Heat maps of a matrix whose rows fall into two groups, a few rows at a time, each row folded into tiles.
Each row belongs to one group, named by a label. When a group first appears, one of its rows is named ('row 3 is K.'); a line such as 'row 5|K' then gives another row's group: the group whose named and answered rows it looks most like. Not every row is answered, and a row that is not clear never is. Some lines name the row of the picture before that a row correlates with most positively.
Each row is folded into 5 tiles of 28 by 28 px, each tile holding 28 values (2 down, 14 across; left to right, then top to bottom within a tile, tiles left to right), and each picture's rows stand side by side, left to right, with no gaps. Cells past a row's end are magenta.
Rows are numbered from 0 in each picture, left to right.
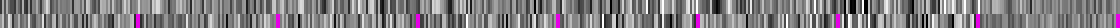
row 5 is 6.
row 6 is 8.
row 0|8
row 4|8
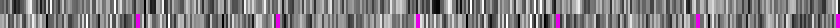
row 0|6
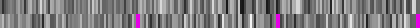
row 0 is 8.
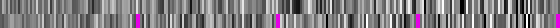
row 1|8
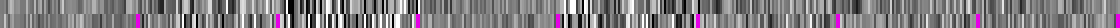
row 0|8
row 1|8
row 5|6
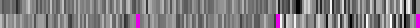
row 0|6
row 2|6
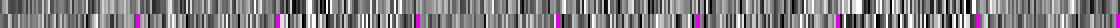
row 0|8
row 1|6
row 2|6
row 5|8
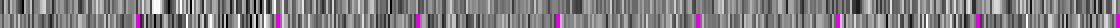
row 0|8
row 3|6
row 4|6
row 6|6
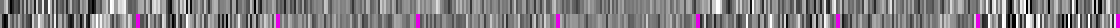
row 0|8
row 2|8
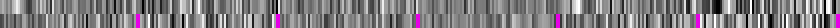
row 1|8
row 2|8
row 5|6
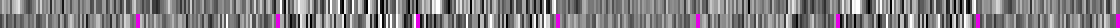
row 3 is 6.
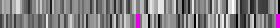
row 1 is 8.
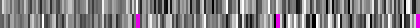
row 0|8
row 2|6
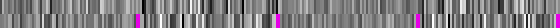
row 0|8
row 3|8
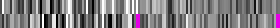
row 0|8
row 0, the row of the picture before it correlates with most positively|0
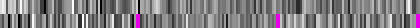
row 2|6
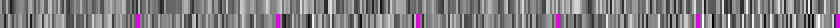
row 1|8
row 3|8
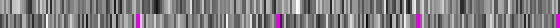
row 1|6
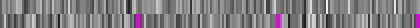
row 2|6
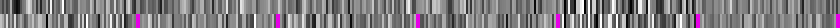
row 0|6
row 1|8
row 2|6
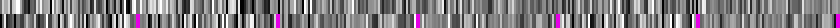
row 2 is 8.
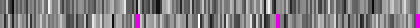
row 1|6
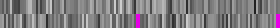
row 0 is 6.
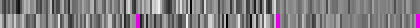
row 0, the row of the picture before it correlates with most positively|0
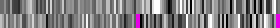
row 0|6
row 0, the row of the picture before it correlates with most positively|0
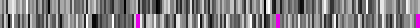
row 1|6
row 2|8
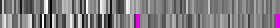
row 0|8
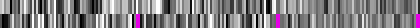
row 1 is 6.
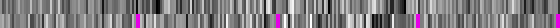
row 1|6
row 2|8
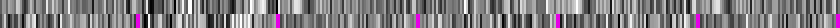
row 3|8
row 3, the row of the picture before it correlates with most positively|2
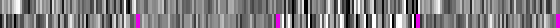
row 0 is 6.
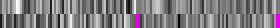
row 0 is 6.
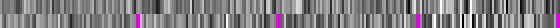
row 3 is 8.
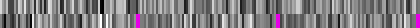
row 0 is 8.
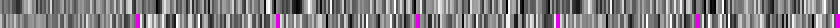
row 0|6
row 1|6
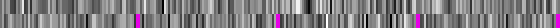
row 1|8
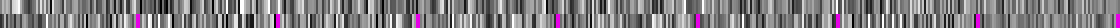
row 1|8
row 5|8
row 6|8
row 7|8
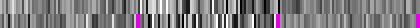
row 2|6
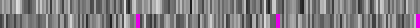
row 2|8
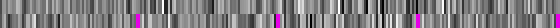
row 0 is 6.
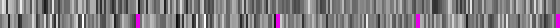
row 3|6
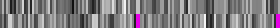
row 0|8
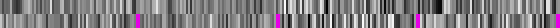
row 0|6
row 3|6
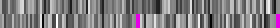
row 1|6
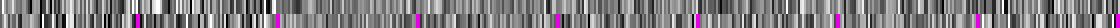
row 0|8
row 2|6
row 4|8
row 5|8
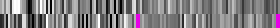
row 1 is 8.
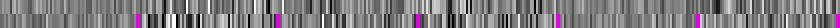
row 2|8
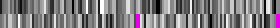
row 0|8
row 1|6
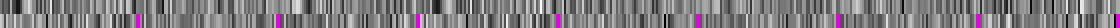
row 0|6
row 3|6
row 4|8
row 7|8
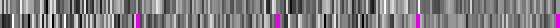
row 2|8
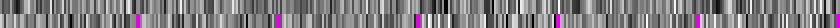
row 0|6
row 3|8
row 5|6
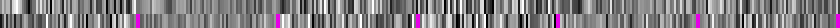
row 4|6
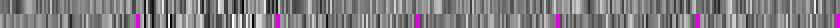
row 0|6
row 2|6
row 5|6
